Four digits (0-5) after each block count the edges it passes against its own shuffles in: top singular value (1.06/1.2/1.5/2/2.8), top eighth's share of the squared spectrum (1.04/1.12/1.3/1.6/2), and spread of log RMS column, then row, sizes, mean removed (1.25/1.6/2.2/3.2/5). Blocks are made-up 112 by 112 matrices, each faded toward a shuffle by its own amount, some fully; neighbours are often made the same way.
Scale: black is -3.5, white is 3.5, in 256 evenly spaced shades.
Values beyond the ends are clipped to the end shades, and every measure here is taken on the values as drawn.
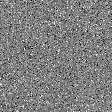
0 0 0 0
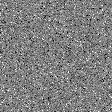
2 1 0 0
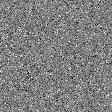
1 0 0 0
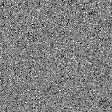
3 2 0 1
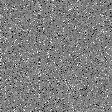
3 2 1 0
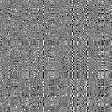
5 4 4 3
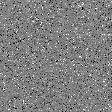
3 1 0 0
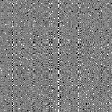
5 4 3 2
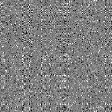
5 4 3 2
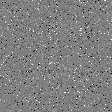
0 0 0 0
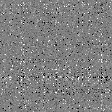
2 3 2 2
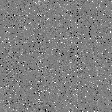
2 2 1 1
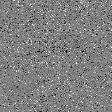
1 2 1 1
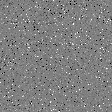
0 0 0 0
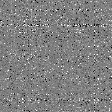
2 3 2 3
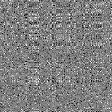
5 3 2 2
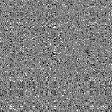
5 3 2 2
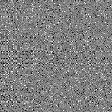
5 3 2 2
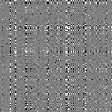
5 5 4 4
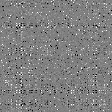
4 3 2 2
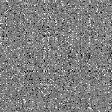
4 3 2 1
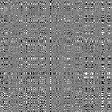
5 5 4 4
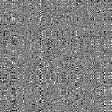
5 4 3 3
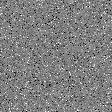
1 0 0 0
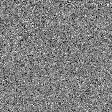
0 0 0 1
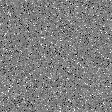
0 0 0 0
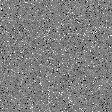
0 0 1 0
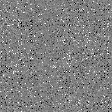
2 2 2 2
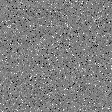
0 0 0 0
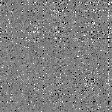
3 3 3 3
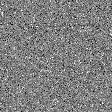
1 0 0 0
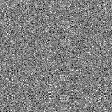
4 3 1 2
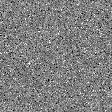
2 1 0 0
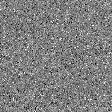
3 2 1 0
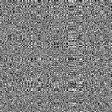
5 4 3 3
